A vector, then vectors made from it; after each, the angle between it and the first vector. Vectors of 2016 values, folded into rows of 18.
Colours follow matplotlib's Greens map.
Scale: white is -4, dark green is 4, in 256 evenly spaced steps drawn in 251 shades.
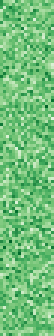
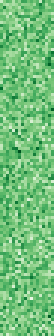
partly opposed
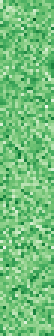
nearly opposite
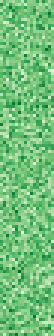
partly aligned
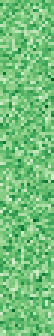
partly aligned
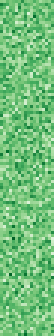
orthogonal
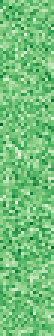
nearly parallel
